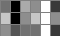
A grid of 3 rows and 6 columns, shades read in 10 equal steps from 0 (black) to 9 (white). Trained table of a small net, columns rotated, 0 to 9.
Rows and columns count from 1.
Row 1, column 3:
6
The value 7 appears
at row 2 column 1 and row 2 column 4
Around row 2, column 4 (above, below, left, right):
5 4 5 9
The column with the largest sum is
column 5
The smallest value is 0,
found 2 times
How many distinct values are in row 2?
4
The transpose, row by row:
4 7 5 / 0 0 3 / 6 5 4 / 5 7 4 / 9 9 9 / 2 5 2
